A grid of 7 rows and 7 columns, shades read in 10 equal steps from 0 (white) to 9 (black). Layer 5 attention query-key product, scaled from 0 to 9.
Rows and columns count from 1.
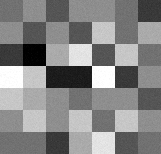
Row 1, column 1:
5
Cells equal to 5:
9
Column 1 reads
5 4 7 0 2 4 5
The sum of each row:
35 30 33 29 28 23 32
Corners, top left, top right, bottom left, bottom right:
5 7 5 5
